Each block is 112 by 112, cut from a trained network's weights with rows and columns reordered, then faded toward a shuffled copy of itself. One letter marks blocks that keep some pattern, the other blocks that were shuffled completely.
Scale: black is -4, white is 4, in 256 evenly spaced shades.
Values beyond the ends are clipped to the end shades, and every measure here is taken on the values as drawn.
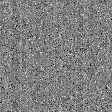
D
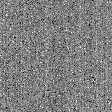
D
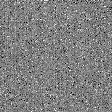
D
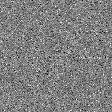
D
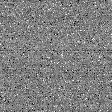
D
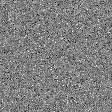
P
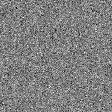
D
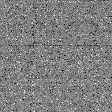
D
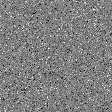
P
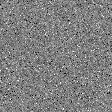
P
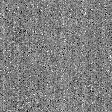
D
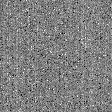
D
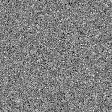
D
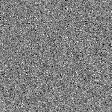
D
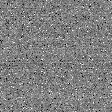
D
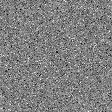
P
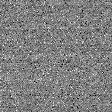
D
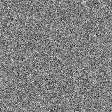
D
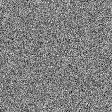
D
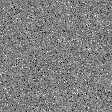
P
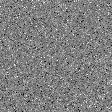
P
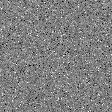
P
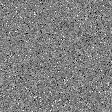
P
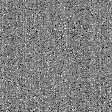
D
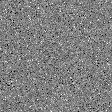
P
